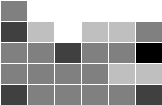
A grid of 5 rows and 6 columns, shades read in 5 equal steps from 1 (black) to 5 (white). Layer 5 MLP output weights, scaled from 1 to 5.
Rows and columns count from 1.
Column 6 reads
5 3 1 4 2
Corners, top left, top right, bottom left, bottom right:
3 5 2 2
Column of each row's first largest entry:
2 3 1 5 2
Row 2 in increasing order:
2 3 4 4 4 5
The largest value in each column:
3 5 5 5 5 5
